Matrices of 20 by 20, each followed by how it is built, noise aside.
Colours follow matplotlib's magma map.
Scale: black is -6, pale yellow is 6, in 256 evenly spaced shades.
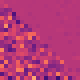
lower triangular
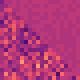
lower triangular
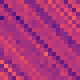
Toeplitz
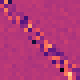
banded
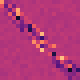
banded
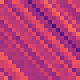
Toeplitz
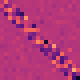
banded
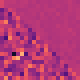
lower triangular
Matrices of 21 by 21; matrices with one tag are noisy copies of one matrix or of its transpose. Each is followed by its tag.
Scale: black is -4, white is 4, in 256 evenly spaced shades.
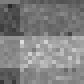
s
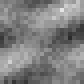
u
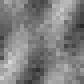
u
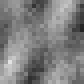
u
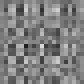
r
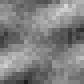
u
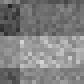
s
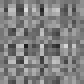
r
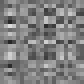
r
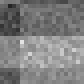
s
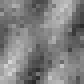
u
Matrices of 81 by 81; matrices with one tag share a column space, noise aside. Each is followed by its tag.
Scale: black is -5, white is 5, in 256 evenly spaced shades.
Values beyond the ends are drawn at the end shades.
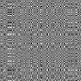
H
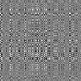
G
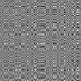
H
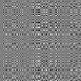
H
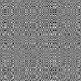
H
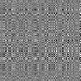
G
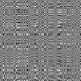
H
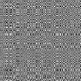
H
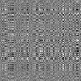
G
